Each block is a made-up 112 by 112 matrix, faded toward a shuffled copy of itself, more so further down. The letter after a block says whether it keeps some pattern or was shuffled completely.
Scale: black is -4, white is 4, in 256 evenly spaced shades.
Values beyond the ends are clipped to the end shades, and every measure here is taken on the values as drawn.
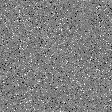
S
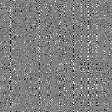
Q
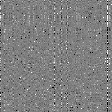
Q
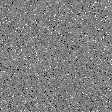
S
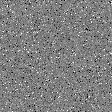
S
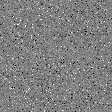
S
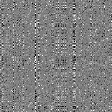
Q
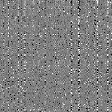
Q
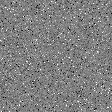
S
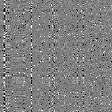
Q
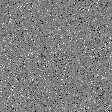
S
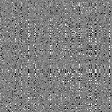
Q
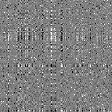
Q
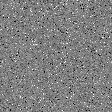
S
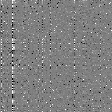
Q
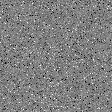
S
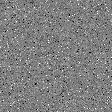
S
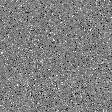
S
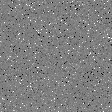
S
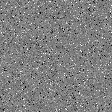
S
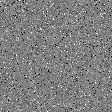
S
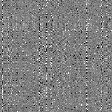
Q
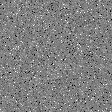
S
